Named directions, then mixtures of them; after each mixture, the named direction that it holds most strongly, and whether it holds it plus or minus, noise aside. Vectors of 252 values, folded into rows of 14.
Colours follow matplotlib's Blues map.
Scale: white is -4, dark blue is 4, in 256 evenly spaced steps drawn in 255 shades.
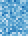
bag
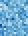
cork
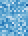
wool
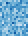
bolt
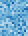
wool, minus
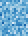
bolt, minus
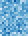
bag, plus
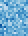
cork, plus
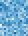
cork, minus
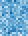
bag, plus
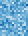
wool, plus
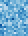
cork, plus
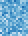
bag, plus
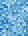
wool, plus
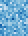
cork, plus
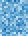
bag, plus
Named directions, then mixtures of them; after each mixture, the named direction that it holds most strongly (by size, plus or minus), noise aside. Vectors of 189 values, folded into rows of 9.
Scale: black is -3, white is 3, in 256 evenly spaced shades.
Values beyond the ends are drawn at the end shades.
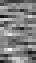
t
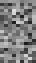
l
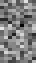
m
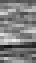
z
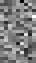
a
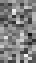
l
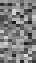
l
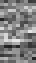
z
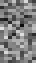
m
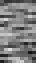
t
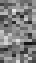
l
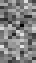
m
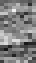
z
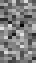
m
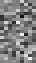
a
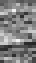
z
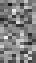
l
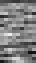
t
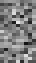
l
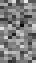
m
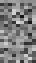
l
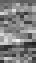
z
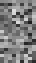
l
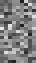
a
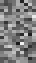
a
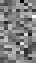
a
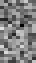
m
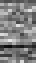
z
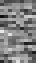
t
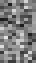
m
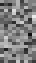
l
